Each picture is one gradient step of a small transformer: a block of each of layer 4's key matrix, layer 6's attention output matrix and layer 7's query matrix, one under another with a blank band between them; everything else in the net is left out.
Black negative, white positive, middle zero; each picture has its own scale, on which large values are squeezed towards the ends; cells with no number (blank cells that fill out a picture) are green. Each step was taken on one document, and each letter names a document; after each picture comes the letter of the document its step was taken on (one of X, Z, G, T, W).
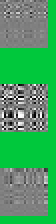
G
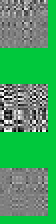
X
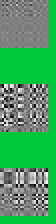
G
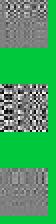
X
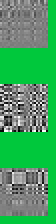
X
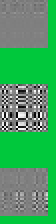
G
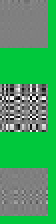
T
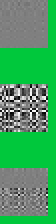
T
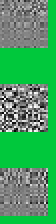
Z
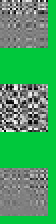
Z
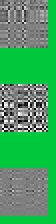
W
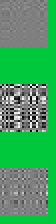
T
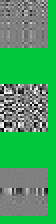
X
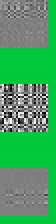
G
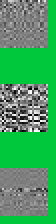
Z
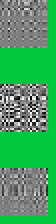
T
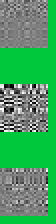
X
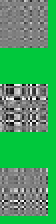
T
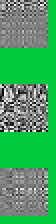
X
